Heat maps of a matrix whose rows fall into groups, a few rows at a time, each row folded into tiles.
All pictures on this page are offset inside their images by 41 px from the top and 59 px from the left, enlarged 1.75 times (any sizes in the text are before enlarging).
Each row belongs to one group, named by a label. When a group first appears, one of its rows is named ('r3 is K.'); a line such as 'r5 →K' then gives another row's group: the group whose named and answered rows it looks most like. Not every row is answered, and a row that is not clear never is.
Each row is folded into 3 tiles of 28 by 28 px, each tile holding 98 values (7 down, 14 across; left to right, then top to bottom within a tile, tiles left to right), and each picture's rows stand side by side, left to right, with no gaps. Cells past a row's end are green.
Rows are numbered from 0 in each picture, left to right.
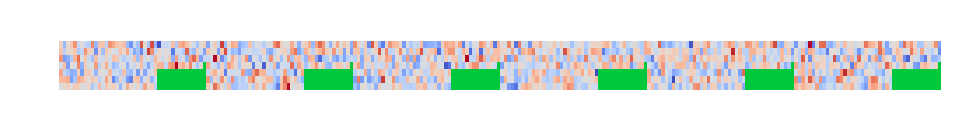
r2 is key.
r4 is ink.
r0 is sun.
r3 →key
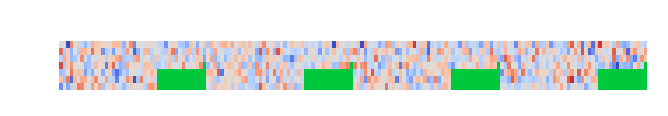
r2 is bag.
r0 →bag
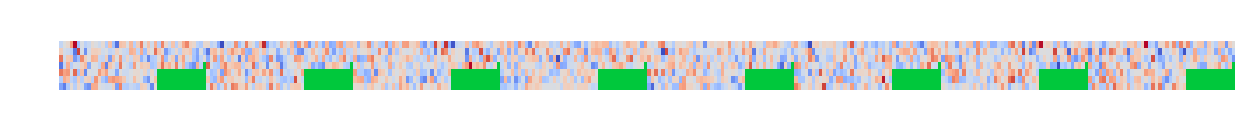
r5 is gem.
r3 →key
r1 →gem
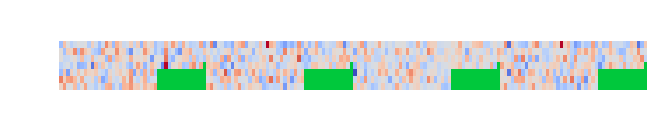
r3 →bag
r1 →bag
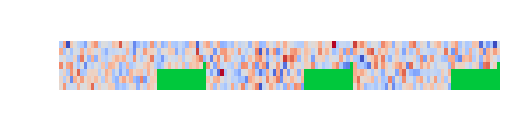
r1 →ink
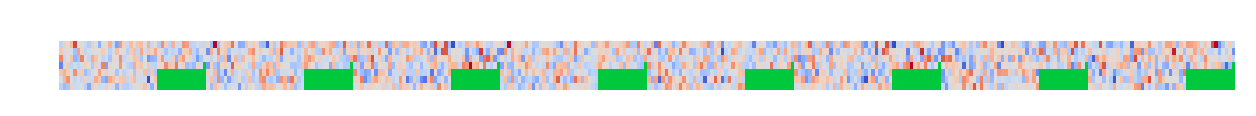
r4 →bag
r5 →sun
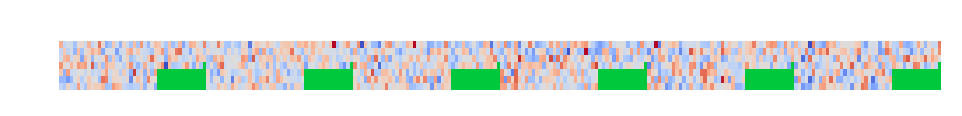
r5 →key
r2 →bag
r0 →gem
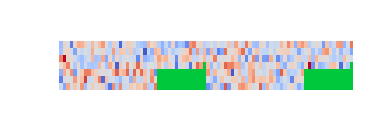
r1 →gem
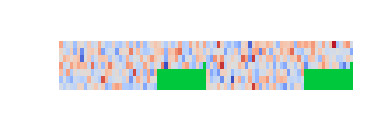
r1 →ink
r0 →gem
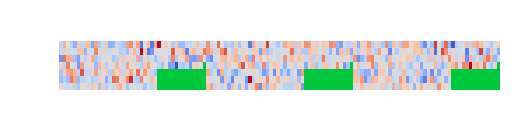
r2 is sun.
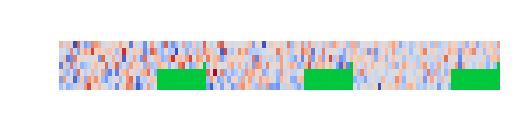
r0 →key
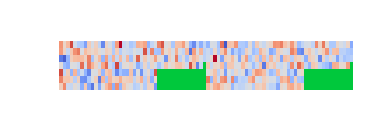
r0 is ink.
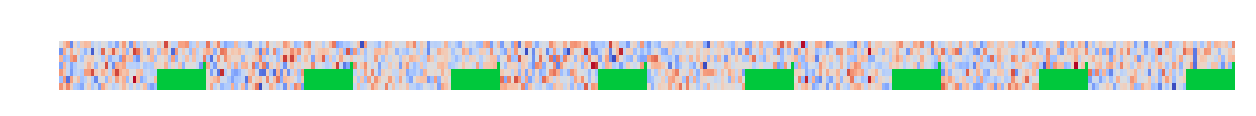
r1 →ink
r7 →gem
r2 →bag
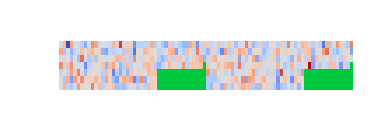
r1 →gem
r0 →bag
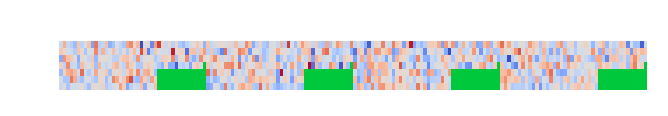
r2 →gem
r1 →gem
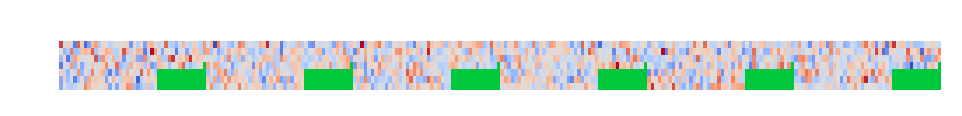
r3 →sun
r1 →bag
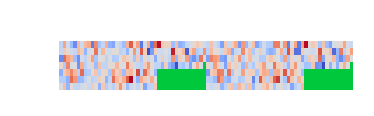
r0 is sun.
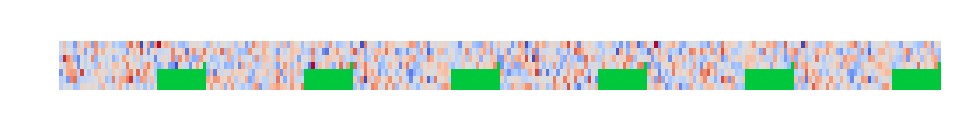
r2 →bag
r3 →key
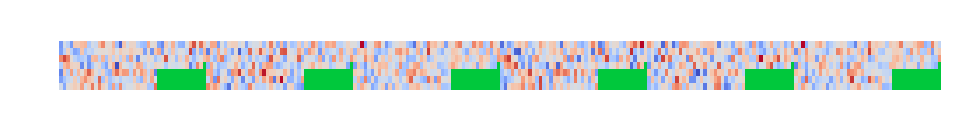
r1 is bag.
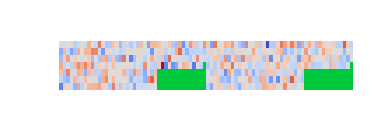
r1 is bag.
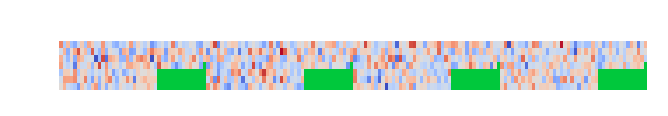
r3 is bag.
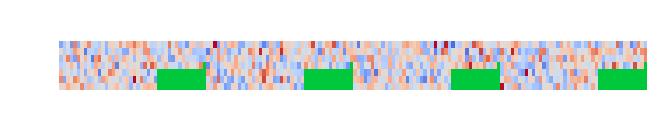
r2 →sun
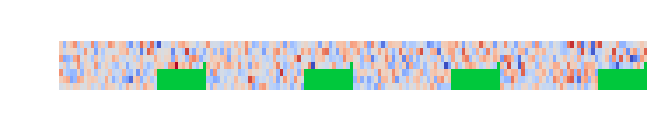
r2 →key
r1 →gem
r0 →sun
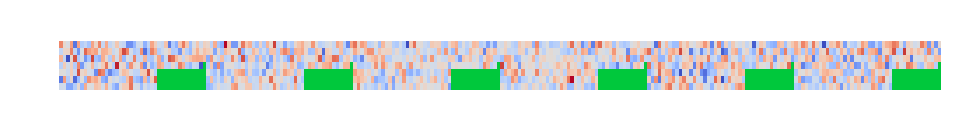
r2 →ink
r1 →key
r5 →key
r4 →bag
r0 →key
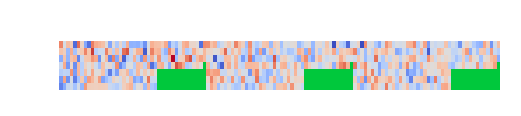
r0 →key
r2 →bag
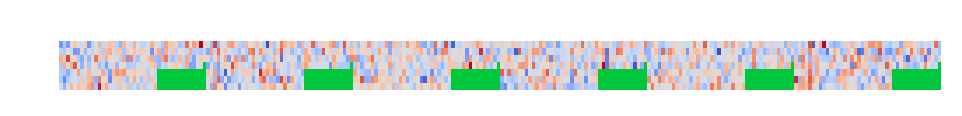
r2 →sun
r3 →gem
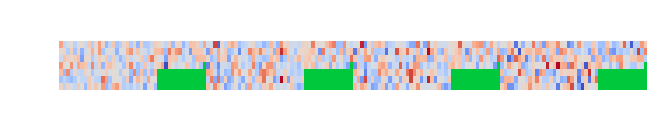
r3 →key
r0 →gem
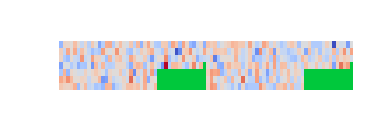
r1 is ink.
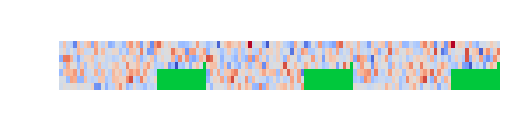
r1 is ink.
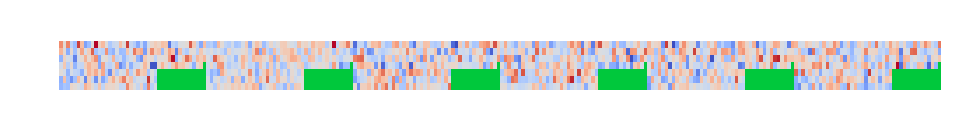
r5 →gem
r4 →key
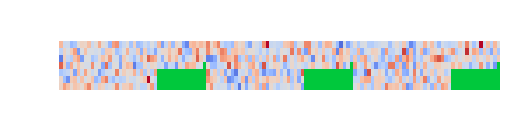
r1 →ink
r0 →gem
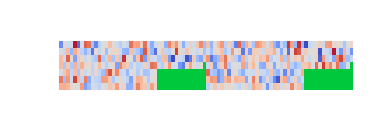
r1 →sun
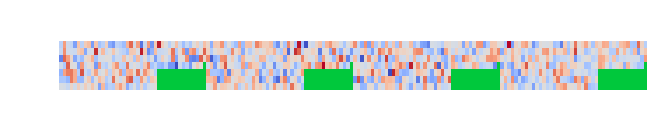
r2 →key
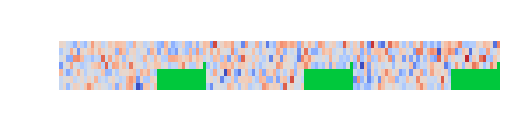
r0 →key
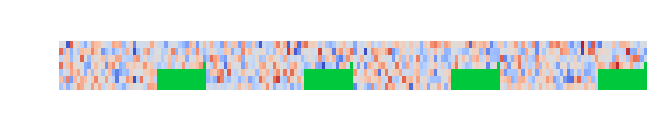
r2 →gem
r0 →bag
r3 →sun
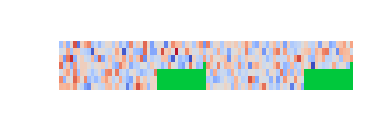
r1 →gem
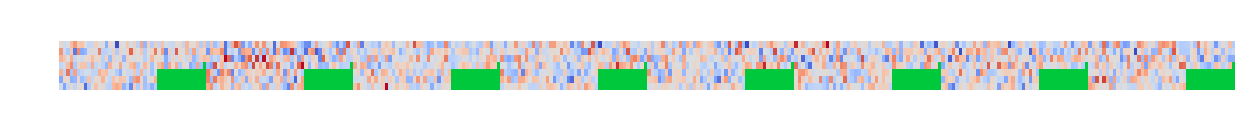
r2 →bag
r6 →key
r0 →gem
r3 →sun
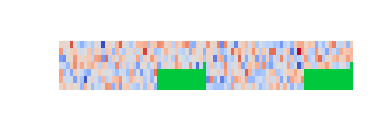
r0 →ink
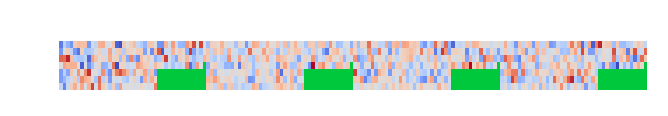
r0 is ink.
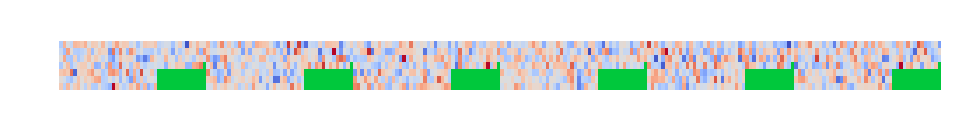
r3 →key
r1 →sun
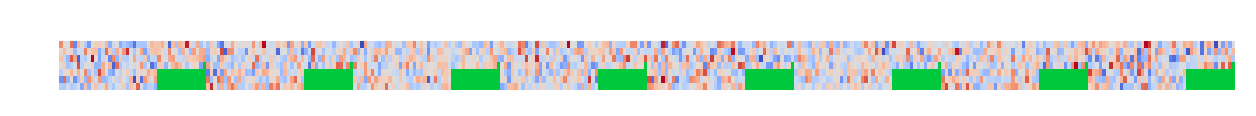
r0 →key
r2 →bag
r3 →key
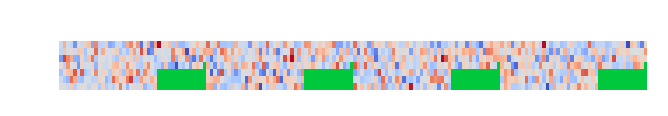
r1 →ink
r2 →gem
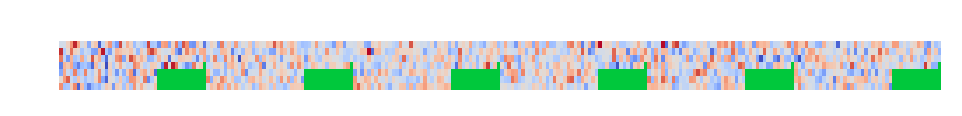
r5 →ink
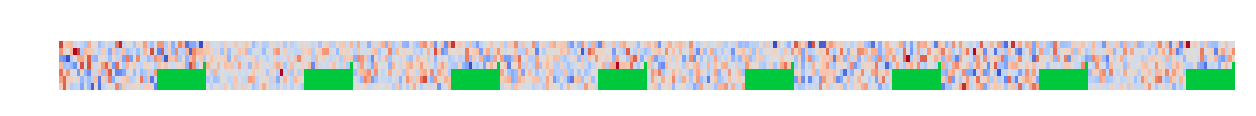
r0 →ink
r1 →gem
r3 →sun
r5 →key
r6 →bag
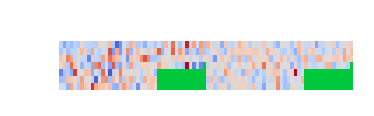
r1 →key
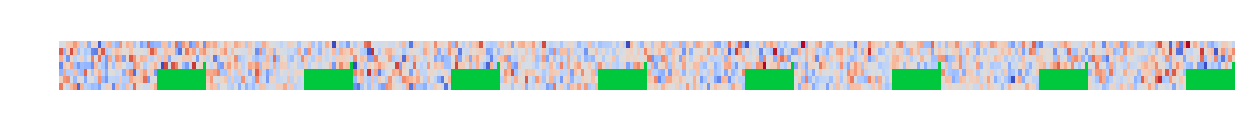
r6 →sun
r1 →ink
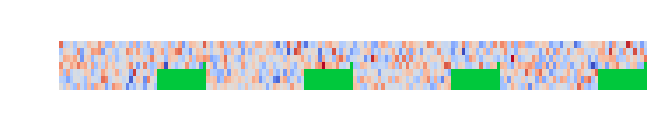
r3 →key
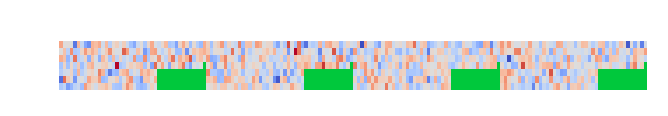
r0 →key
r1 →sun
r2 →bag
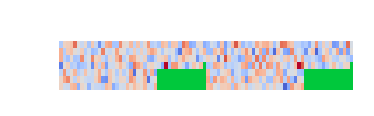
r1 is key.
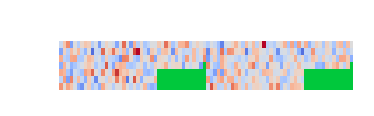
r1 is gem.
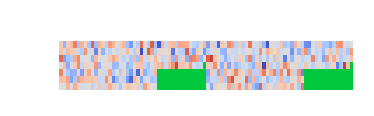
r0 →sun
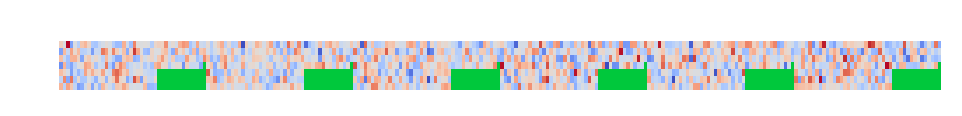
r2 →bag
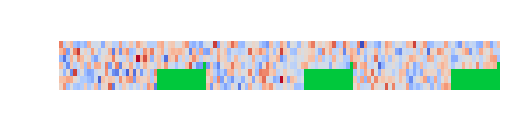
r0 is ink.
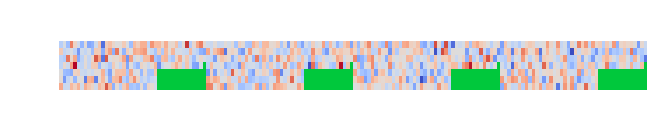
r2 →sun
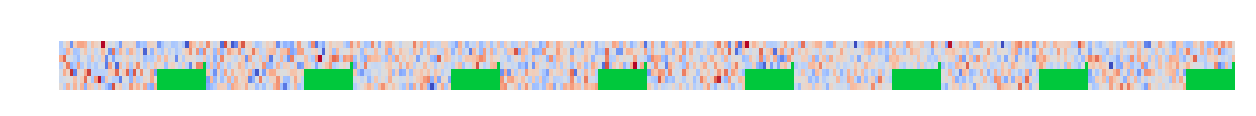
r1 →key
